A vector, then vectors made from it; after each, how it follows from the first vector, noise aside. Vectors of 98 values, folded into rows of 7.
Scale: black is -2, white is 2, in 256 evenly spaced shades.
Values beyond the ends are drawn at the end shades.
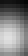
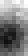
negated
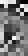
sign-scrambled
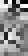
sign-scrambled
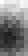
negated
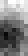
negated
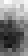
negated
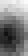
negated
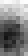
negated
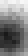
negated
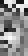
sign-scrambled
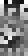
sign-scrambled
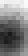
negated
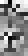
sign-scrambled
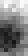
negated
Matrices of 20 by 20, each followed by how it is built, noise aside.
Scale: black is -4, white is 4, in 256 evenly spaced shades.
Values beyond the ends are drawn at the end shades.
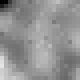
smooth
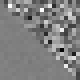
upper triangular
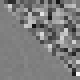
upper triangular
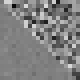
upper triangular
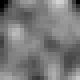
smooth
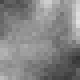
smooth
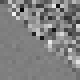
upper triangular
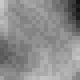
smooth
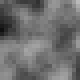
smooth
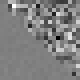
upper triangular
